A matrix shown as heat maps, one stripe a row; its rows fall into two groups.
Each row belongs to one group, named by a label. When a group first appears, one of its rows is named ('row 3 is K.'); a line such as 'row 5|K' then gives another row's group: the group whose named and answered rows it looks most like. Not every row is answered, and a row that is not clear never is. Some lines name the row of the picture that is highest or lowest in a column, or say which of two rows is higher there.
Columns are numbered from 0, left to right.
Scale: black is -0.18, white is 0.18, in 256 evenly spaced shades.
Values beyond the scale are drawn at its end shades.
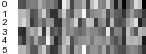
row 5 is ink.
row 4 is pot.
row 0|pot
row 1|ink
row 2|ink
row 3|pot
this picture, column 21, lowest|3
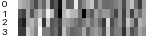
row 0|ink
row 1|pot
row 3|pot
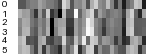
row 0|pot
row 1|ink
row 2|ink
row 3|ink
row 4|ink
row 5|ink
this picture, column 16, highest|4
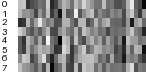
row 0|ink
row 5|pot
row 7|ink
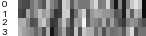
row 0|pot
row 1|pot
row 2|ink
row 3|ink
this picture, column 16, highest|2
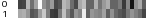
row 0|pot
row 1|ink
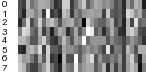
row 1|pot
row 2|pot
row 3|ink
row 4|ink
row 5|pot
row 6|ink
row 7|ink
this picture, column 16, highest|4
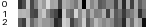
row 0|pot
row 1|ink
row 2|pot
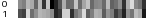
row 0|ink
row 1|pot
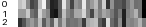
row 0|ink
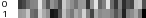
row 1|ink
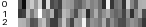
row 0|pot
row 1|pot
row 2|ink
